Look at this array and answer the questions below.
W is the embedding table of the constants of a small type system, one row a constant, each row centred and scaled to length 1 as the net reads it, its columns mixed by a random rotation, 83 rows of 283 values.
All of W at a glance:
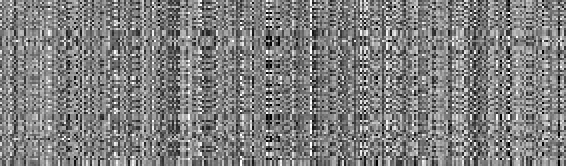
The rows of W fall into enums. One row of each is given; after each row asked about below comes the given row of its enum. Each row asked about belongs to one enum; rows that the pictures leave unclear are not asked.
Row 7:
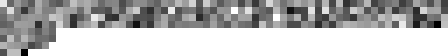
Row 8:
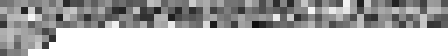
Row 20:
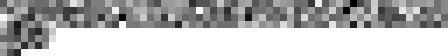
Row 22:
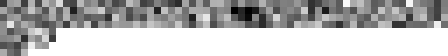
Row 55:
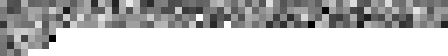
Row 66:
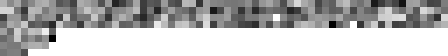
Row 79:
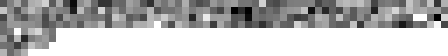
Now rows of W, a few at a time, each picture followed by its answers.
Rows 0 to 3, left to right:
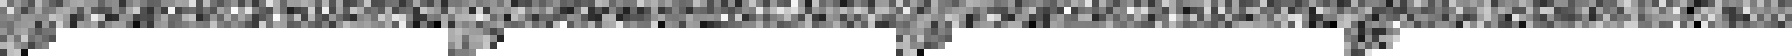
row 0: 7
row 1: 8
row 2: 7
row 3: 20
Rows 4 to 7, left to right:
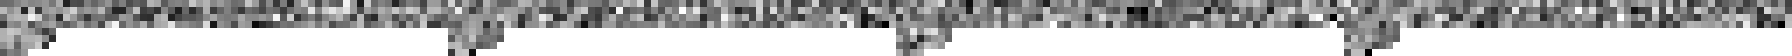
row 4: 8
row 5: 7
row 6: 79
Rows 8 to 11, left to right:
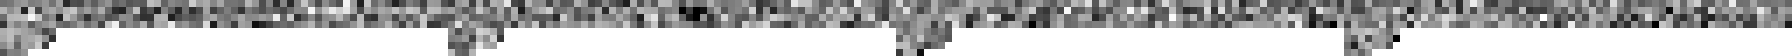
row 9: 22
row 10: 7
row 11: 55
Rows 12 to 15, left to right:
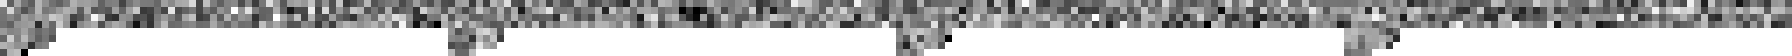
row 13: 22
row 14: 55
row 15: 8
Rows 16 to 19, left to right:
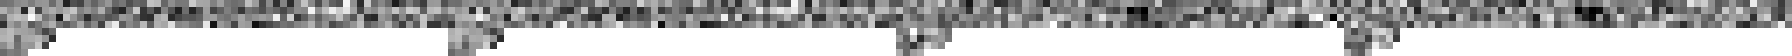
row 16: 8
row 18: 79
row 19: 22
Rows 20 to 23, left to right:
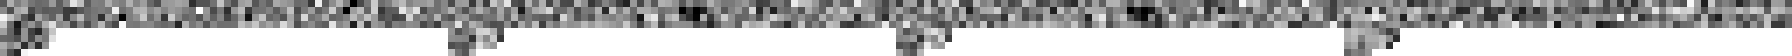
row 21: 22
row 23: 8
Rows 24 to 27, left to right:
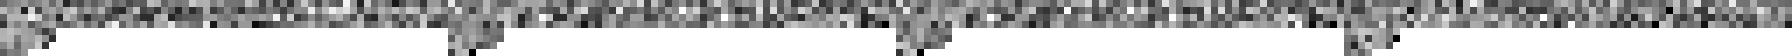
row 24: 8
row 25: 7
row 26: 7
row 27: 55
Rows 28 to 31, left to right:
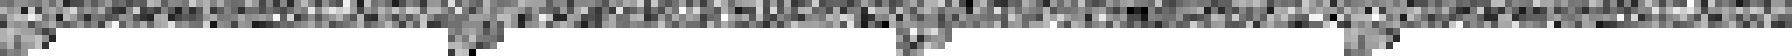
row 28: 8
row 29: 7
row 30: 79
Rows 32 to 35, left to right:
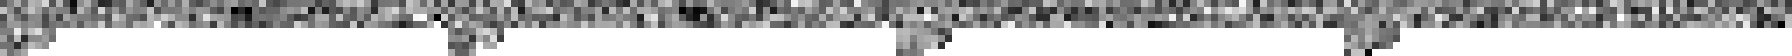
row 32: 79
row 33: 22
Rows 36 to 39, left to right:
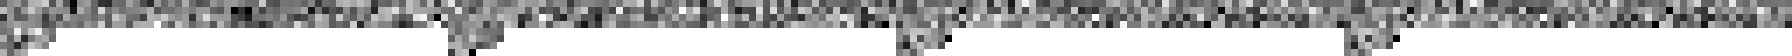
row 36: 79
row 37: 7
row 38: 55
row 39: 55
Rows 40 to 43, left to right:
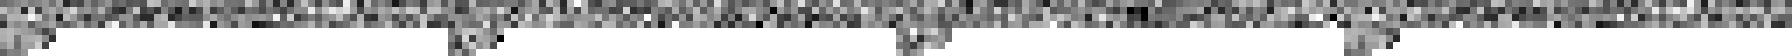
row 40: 8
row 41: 55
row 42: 79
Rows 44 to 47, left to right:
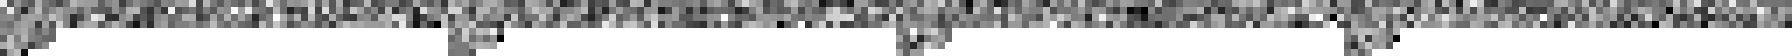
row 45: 66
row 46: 79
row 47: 55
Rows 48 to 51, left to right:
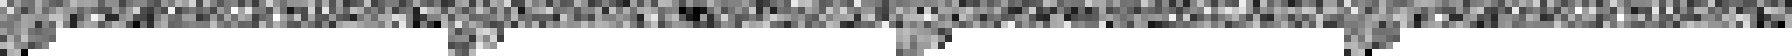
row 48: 7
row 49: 22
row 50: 8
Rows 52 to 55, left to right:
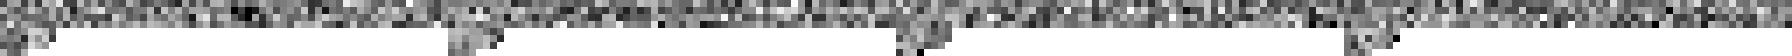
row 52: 22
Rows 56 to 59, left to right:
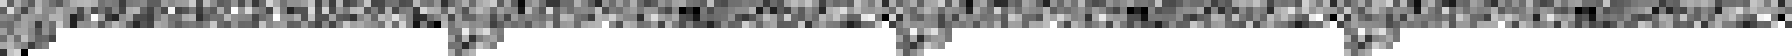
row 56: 7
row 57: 79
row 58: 79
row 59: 79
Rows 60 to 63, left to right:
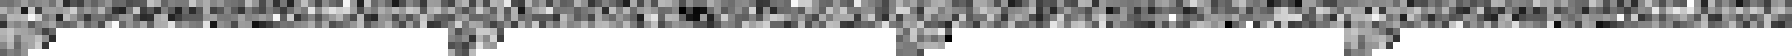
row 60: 8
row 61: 22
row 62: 66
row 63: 8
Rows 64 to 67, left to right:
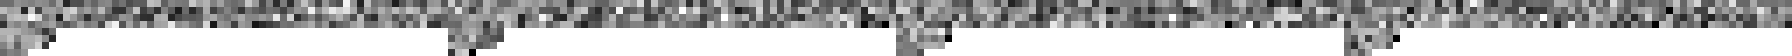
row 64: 8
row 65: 7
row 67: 55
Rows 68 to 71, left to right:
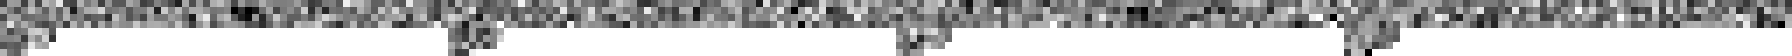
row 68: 22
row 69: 20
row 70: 79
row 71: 7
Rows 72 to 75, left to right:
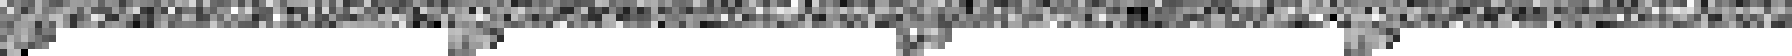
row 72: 7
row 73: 8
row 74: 79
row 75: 8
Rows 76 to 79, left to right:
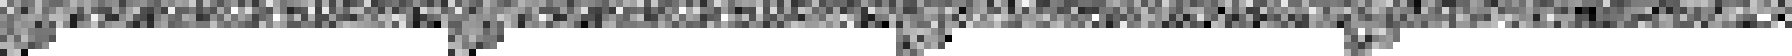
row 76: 7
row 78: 55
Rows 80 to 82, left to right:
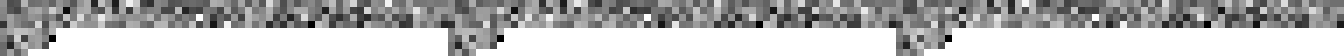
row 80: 55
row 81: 55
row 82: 55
